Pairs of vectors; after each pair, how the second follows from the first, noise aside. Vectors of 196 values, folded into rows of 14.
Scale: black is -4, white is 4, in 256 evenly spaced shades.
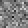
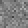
shrunk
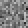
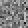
copied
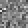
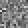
copied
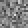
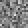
copied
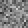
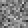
wrapped around
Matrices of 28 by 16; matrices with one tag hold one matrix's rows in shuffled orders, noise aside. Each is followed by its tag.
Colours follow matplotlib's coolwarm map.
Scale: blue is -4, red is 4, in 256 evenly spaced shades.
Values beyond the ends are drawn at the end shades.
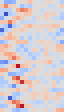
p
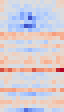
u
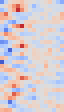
p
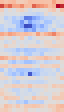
u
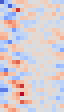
p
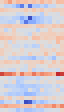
u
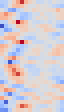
p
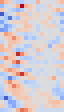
p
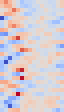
p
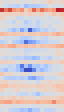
u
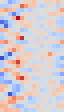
p
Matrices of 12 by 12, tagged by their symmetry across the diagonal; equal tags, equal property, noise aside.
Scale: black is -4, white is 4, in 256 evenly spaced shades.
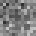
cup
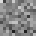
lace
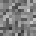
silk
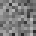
lace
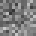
cup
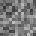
cup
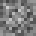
cup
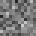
cup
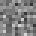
silk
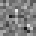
silk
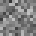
lace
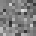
silk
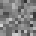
silk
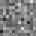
silk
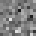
silk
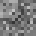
cup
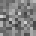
lace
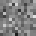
silk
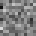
lace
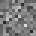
cup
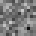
cup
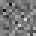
cup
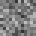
silk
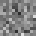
lace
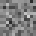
lace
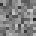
lace
